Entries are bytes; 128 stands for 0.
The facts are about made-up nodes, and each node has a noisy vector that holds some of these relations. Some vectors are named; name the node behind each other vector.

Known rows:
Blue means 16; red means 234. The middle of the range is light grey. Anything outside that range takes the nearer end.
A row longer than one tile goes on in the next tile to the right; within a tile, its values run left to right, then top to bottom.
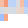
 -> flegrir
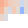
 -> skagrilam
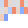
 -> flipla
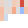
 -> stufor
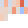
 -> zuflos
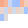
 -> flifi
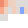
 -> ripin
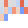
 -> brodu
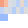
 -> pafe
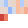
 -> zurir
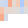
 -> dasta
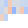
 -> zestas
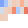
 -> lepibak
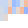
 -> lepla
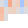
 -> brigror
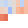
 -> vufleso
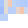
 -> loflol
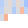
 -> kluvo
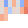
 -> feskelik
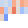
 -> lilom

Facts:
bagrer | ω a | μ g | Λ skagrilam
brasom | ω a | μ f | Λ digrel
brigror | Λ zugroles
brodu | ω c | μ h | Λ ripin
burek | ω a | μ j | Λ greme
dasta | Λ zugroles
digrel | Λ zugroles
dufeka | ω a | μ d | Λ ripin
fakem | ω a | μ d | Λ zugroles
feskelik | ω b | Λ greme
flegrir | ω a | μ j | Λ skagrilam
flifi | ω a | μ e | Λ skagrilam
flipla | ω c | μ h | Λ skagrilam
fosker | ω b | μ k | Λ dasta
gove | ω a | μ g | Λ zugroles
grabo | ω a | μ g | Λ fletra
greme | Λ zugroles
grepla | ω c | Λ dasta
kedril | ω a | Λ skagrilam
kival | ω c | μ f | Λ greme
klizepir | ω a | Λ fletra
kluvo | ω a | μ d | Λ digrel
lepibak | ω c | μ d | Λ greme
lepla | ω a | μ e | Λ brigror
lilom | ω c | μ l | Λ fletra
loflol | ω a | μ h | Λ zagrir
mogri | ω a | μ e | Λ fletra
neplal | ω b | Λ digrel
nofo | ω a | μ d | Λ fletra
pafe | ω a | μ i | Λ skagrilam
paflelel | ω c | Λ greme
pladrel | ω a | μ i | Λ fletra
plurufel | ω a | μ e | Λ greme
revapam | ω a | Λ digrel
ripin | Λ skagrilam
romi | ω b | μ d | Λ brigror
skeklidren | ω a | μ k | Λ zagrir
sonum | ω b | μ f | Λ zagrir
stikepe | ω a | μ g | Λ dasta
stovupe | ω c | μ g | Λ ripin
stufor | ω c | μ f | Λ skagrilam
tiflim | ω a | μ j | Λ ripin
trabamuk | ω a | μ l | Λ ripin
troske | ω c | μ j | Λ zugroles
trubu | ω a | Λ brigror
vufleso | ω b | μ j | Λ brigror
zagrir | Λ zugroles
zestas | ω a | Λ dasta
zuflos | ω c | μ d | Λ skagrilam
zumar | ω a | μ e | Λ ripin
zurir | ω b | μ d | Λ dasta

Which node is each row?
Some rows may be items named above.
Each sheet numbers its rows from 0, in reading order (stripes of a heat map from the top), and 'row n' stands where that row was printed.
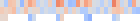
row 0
greme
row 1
kedril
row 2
zumar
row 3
pafe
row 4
trabamuk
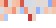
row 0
stovupe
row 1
fosker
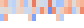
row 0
flegrir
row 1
brodu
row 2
paflelel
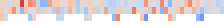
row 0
stufor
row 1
zumar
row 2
fletra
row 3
gove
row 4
burek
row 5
flipla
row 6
troske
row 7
pladrel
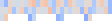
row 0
brasom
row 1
grabo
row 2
klizepir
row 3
nofo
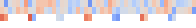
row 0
sonum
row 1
grepla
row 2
skeklidren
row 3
sonum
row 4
pladrel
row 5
neplal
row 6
mogri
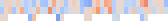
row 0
stikepe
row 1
plurufel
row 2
nofo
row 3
kival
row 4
skeklidren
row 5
bagrer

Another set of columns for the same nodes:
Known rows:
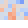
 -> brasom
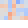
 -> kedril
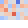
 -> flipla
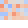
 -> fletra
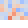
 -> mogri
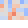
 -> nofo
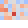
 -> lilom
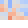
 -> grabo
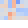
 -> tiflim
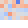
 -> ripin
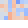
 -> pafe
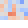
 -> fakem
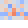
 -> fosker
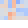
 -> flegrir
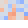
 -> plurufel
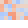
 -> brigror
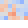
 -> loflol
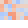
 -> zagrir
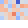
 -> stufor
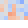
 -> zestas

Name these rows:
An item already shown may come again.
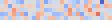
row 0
sonum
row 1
flifi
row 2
feskelik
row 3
brodu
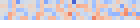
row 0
zumar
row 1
flifi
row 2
stufor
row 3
pladrel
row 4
fosker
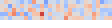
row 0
fosker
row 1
troske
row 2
klizepir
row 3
trabamuk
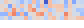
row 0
fosker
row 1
stovupe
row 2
bagrer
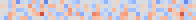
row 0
zumar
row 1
zuflos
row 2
neplal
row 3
skeklidren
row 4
lepla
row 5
flifi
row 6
kival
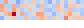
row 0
lepibak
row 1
burek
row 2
klizepir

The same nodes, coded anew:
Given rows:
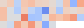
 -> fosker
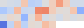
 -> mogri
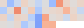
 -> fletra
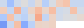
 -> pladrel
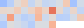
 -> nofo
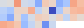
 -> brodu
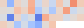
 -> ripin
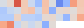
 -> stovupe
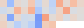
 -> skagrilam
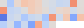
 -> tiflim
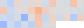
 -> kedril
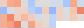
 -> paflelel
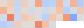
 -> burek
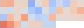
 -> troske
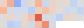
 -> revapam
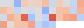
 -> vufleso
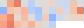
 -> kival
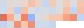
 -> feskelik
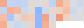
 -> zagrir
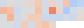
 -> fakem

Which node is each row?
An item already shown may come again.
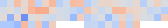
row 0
trabamuk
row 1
bagrer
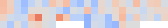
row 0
loflol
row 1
pafe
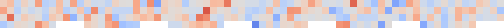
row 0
burek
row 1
sonum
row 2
lepla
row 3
mogri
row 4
stovupe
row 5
klizepir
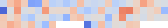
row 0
lilom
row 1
mogri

